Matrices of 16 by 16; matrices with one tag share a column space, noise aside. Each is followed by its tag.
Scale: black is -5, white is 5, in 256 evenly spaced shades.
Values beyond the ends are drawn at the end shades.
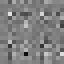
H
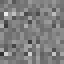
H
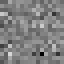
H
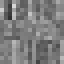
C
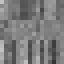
C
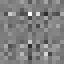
H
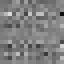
H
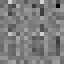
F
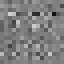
H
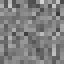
F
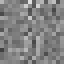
F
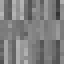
C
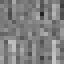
C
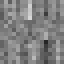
C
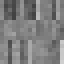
C
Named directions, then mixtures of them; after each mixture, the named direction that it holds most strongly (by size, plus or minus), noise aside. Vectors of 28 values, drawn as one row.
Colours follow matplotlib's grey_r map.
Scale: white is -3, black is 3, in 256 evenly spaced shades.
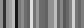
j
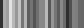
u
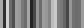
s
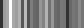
u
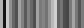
s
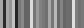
j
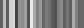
s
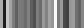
s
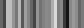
s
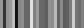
j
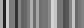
j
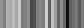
u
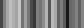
u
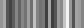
u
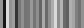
j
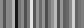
j
